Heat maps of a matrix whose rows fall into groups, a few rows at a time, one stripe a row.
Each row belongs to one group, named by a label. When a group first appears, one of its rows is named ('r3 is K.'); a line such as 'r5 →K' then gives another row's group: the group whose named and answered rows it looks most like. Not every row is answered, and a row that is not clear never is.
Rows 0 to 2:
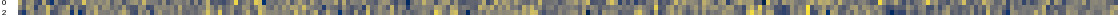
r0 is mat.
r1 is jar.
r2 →jar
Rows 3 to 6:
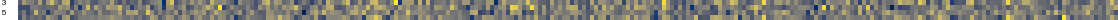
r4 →jar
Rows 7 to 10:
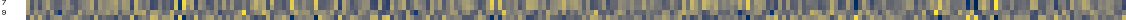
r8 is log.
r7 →log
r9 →mat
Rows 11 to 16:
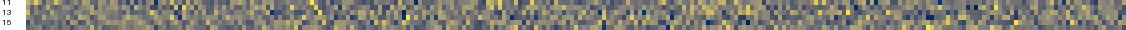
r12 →log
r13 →mat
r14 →mat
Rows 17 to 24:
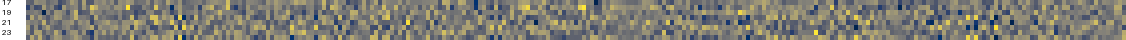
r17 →jar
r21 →mat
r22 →log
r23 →jar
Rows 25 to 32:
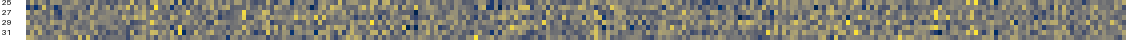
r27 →mat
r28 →mat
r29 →mat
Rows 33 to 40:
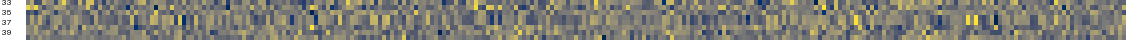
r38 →jar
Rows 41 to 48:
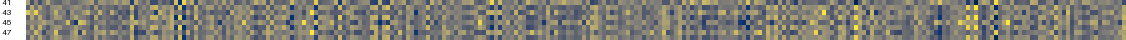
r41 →log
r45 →mat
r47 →jar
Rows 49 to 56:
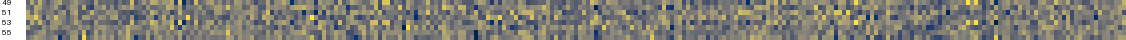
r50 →jar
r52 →jar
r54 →mat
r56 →jar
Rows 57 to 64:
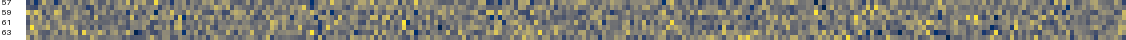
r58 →jar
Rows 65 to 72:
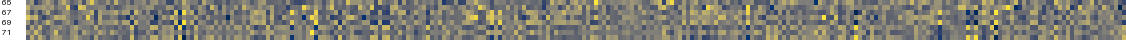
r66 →mat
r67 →log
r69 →log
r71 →jar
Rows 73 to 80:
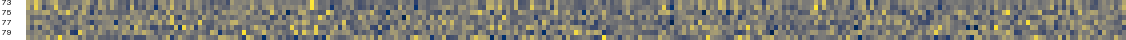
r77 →jar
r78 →log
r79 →mat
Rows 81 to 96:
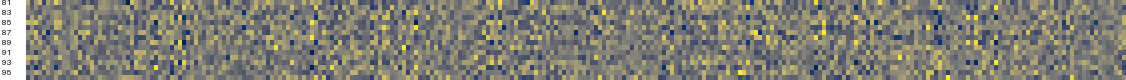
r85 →jar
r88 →jar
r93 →log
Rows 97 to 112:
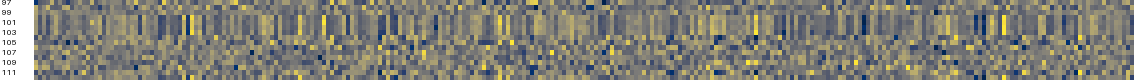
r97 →jar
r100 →log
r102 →log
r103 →log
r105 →mat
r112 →log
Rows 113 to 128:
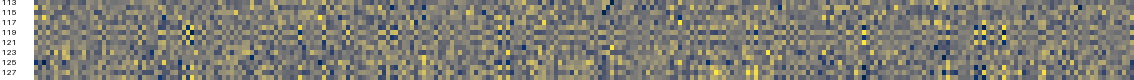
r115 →jar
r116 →jar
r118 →log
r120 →log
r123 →jar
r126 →log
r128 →log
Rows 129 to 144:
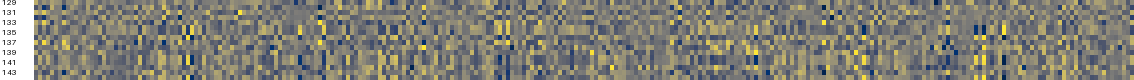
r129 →mat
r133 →jar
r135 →log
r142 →mat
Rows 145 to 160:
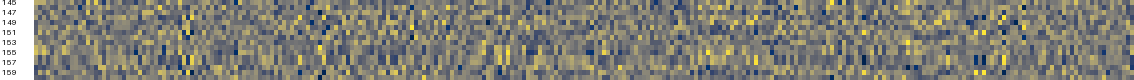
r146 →mat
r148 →log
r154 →jar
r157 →log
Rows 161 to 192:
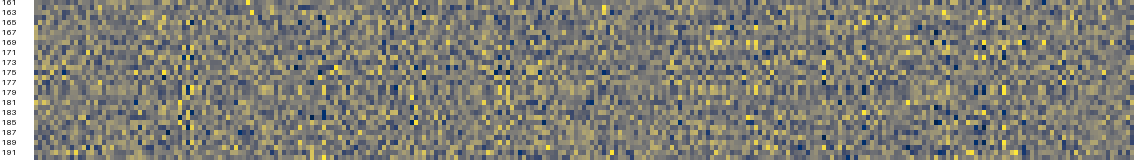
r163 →mat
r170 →log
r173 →jar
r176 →jar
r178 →log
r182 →mat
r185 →mat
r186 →log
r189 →log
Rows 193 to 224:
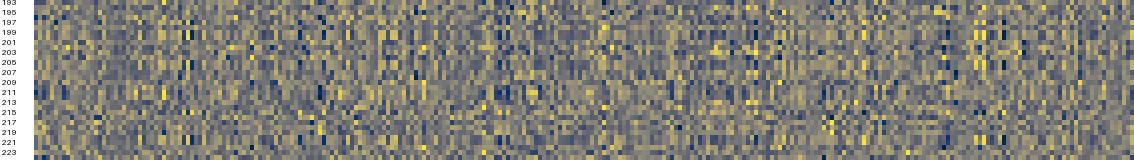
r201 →mat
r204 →mat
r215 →log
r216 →jar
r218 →jar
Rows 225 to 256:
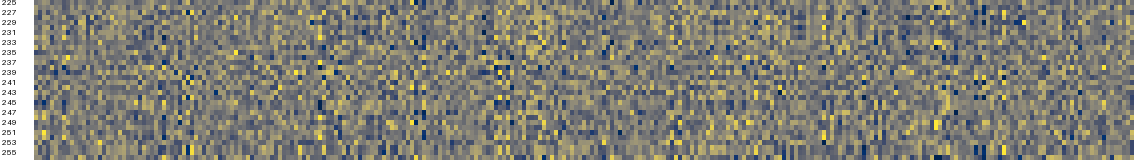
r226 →mat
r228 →jar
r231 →jar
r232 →jar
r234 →mat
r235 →jar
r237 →jar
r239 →mat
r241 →log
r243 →mat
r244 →log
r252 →jar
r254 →log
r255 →log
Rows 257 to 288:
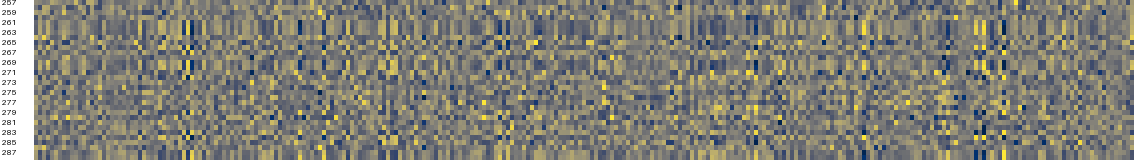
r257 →mat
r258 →jar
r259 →jar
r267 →log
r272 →log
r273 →mat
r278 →mat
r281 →mat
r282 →mat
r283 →log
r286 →jar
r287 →log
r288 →log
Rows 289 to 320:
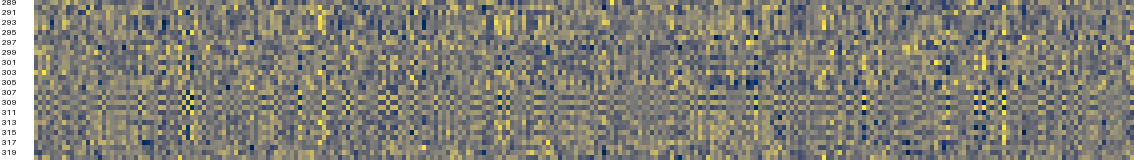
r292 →jar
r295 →log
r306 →mat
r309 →log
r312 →mat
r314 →log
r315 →mat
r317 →jar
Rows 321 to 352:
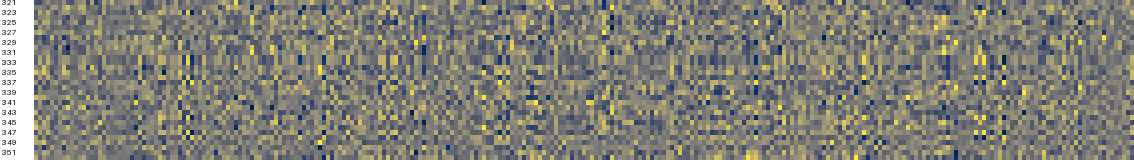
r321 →jar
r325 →mat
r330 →mat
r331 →mat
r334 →jar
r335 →jar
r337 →log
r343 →mat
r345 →mat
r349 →jar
